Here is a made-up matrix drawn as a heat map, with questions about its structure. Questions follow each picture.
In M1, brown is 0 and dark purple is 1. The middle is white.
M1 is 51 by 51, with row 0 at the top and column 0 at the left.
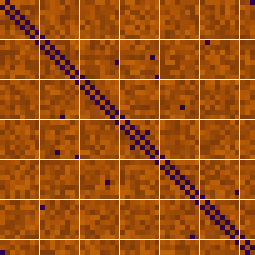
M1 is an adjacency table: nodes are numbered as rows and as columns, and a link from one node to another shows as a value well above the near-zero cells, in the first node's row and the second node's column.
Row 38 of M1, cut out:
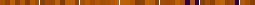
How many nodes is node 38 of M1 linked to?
3
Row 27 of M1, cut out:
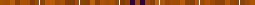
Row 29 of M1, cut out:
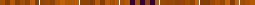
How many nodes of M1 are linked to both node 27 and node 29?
2
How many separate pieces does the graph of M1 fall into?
1
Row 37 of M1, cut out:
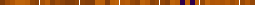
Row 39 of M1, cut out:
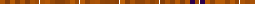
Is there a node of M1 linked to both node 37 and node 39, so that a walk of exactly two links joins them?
yes
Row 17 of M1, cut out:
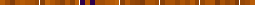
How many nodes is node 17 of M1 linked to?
2
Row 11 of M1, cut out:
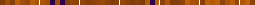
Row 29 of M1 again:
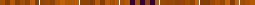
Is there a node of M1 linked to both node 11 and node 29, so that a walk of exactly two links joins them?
yes
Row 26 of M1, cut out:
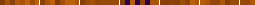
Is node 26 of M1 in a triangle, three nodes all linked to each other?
no
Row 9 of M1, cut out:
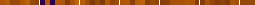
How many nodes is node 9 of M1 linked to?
2
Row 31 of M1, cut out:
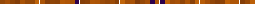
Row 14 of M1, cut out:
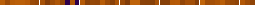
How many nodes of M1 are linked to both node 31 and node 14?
1
